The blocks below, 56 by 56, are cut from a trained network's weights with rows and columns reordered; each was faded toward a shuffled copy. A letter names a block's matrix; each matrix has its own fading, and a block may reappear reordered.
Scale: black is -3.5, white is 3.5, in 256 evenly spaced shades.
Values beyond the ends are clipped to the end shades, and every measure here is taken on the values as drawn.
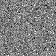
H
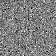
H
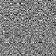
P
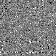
H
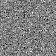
H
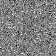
H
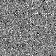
H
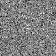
H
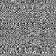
P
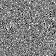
H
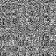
P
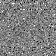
H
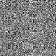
P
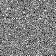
H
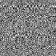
P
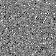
H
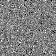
H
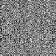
P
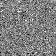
H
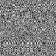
P
